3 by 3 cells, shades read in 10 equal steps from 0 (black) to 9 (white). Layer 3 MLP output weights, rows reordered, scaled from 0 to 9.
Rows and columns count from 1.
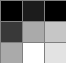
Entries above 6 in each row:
0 1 2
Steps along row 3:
up down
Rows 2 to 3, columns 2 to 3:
6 7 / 9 8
